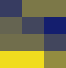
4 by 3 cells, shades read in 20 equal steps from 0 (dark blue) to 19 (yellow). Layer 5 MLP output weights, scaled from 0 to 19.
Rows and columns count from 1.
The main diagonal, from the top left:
3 4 4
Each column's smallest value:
3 4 0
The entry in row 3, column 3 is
4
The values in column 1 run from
3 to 19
